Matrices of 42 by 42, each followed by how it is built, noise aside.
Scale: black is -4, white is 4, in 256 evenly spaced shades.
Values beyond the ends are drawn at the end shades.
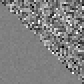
upper triangular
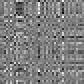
low rank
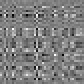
low rank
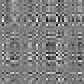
low rank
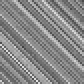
Toeplitz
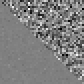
upper triangular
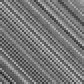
Toeplitz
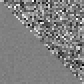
upper triangular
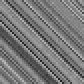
Toeplitz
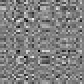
low rank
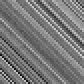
Toeplitz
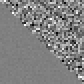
upper triangular
